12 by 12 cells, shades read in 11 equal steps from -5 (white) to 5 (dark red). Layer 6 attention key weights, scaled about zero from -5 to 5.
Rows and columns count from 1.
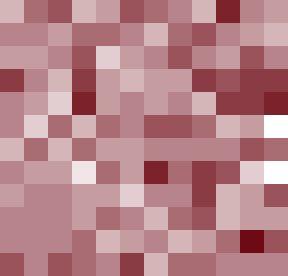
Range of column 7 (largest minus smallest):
6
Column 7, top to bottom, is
1 -2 0 -1 -1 2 0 4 0 -2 0 -2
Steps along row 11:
same same up down up up down up up up down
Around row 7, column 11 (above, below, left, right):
-1 -3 0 1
